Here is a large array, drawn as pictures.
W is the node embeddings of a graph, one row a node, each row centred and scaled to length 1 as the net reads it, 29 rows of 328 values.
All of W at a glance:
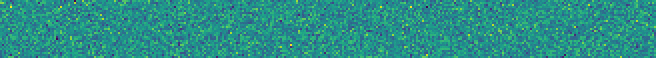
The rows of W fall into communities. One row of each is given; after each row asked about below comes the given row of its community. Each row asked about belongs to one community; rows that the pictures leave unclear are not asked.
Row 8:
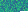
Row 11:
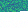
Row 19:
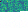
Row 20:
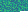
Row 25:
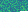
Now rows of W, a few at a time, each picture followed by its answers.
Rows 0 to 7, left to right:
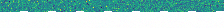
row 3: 25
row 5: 8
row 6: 11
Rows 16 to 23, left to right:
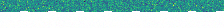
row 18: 19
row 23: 19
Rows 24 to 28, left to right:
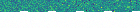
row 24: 20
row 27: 25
